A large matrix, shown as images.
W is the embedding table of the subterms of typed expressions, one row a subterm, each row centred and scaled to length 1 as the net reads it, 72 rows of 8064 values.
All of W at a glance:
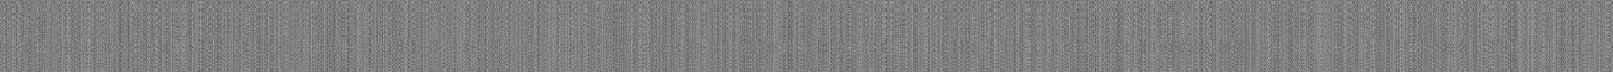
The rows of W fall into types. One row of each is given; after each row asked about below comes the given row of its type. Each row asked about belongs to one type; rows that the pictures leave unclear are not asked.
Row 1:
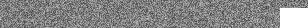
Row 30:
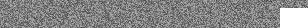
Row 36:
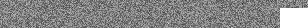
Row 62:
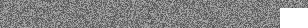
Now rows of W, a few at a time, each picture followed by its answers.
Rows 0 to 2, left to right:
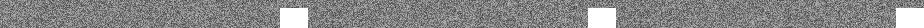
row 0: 36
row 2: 1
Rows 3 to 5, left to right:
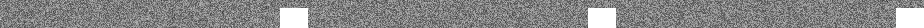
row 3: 1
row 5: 30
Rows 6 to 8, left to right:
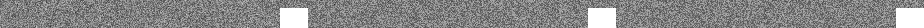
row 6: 62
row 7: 30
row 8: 62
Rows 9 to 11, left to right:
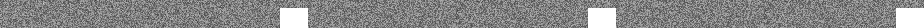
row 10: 62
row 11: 62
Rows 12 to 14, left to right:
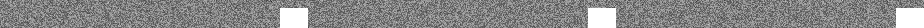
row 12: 30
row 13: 1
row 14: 30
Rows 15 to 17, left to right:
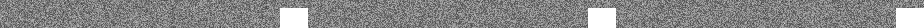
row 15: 1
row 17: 36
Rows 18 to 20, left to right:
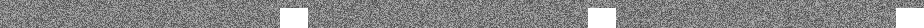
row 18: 36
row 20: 1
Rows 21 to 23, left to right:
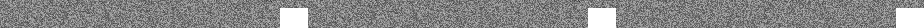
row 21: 30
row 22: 30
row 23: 62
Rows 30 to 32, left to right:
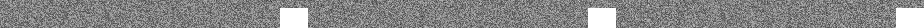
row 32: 30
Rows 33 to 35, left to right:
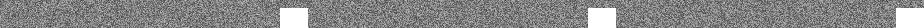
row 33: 62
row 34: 30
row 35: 30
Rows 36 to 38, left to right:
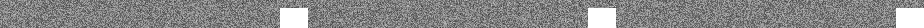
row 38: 62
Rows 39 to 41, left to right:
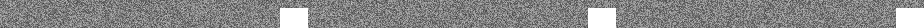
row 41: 62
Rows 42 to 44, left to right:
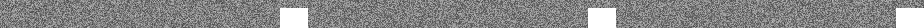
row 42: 36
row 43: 62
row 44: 62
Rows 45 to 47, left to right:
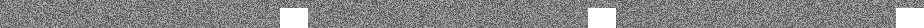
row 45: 30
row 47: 1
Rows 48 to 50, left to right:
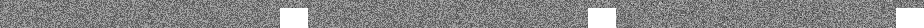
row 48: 62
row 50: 30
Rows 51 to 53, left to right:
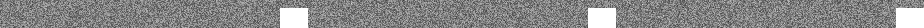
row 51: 62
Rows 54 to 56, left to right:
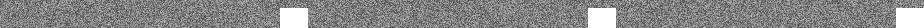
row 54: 62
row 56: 36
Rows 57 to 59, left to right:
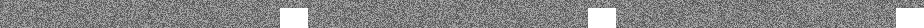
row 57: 62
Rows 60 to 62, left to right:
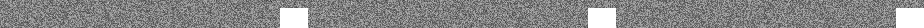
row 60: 30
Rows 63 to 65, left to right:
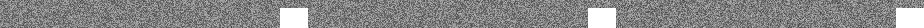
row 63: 30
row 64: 62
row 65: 36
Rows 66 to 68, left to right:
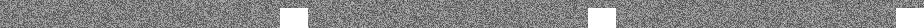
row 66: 30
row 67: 30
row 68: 36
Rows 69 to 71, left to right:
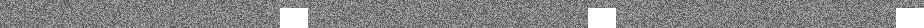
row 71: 36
